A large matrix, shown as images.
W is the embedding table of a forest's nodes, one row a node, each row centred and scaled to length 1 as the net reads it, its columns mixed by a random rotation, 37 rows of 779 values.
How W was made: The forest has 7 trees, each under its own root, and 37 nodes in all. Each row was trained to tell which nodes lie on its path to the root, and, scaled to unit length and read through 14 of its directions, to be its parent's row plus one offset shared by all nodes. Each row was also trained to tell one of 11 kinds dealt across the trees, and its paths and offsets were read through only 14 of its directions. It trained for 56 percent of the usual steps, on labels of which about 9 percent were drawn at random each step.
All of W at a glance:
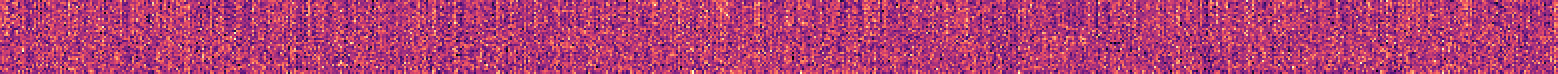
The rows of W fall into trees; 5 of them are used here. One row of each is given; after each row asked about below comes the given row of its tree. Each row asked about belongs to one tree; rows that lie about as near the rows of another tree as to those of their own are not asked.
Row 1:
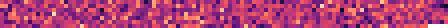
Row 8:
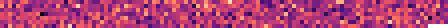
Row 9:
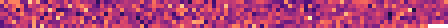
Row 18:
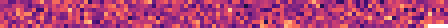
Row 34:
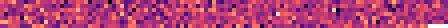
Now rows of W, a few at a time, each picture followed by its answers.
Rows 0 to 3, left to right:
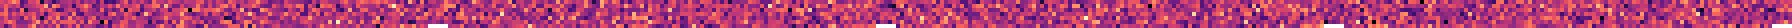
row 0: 9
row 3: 9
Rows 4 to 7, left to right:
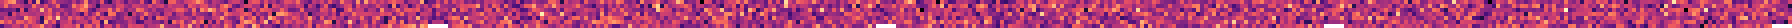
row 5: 8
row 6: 9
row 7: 1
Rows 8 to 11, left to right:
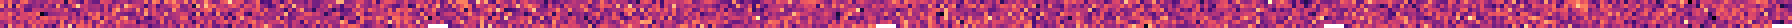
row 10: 9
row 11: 8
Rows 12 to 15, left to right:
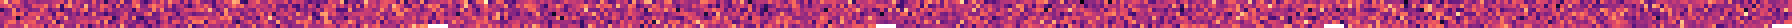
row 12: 9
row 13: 9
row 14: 18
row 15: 9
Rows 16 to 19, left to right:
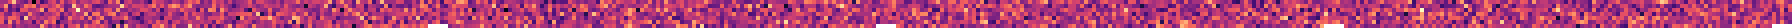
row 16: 1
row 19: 18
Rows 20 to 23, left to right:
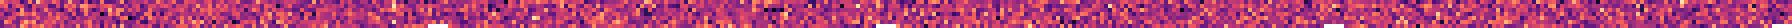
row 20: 9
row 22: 18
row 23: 8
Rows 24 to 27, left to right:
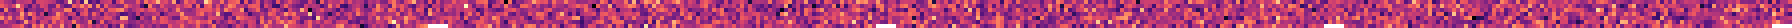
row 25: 8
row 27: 1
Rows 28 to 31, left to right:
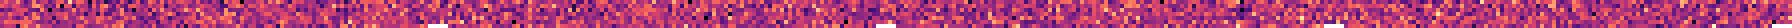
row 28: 34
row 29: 34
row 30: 8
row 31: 8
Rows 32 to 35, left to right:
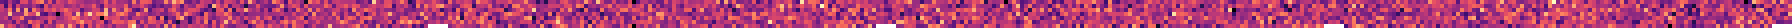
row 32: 18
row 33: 34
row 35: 8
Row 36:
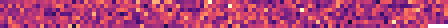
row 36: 8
